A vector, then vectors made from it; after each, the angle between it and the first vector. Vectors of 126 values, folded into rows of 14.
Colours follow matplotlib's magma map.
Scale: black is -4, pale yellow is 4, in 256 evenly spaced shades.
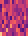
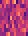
partly opposed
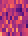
partly aligned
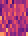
partly aligned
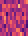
partly aligned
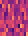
partly aligned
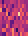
partly opposed
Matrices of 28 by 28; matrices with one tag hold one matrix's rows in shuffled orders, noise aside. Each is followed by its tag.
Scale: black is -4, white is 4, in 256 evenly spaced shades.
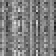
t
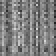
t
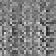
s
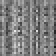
t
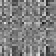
s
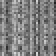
t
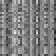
t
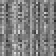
t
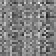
s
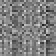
s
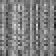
t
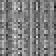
t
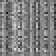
t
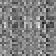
s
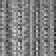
t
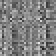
s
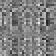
s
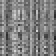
t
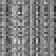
t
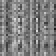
t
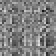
s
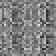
s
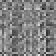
s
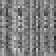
t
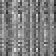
t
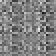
s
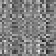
s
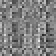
s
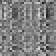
s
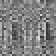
s
